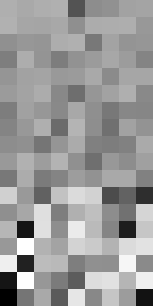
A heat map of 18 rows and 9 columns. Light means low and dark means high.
The top left is the smoothest part. Values change most from cell to cell in the bottom left. Neither half mirrors the other. A horizontal seam about 60% of the way down splits the table, and the top part is calmer.
